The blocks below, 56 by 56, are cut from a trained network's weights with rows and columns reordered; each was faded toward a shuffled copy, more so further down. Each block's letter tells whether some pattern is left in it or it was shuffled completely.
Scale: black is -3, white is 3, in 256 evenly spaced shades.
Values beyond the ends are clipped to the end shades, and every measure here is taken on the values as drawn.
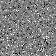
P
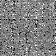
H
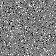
P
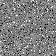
P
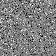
P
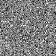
H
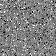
P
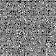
H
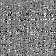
H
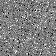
P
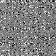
H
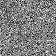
P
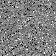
P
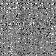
H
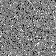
P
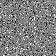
P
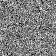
P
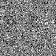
H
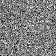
H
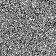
P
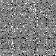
H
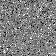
P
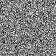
P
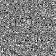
H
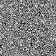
H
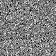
H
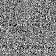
H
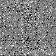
H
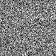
P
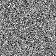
P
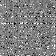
H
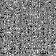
H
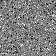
P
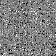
H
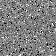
P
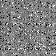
H
